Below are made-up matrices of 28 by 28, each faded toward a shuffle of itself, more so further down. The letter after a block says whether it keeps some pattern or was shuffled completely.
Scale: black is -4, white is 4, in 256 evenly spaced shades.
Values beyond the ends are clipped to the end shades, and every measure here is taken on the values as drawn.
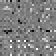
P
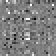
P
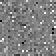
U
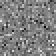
U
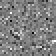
U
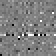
P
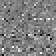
P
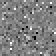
U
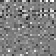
P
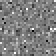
U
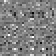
P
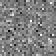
U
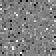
U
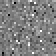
U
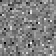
U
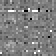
P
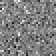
U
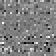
P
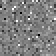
U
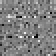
P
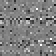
P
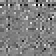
P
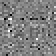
P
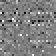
P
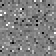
U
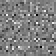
P
